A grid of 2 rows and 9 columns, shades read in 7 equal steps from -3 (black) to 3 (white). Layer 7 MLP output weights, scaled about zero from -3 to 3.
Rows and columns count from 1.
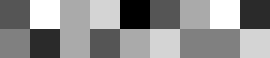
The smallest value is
-3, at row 1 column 5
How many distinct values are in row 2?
5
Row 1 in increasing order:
-3 -2 -1 -1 1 1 2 3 3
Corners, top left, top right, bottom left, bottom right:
-1 -2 0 2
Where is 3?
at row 1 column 2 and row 1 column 8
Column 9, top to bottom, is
-2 2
